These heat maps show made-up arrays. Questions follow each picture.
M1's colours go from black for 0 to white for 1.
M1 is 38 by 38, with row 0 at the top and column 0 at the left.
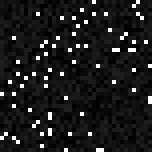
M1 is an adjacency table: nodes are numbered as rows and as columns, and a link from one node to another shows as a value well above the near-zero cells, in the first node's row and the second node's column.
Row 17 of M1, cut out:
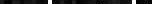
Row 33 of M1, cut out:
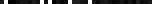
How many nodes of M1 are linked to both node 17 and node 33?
1
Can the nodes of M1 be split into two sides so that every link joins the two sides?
no
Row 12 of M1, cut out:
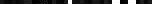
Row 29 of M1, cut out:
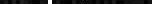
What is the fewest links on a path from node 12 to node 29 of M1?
1
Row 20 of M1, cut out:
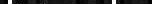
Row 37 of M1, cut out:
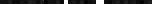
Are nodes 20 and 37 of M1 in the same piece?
no
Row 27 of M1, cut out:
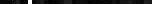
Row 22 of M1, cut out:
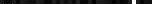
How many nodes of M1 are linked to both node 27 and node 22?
0
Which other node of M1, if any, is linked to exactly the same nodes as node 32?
node 29
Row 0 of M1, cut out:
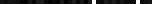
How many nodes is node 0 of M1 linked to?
2
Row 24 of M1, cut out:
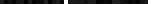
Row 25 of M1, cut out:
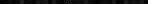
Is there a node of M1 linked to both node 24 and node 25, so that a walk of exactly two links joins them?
yes
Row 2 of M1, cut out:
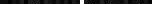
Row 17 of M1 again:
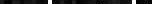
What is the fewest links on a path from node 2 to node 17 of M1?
4
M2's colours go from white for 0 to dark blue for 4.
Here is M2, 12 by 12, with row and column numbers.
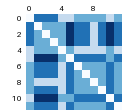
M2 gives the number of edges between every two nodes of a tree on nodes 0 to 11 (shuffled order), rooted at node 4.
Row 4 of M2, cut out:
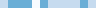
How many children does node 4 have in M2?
6
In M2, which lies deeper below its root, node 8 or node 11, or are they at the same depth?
the same depth
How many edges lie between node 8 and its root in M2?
1
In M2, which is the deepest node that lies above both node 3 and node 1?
8
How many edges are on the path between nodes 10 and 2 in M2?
4
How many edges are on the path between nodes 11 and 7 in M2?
2
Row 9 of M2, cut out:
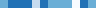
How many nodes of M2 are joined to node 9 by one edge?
1
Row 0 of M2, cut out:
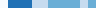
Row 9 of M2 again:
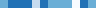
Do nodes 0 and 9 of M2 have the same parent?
yes
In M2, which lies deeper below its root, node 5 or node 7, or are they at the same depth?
node 5
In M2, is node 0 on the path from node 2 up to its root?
no
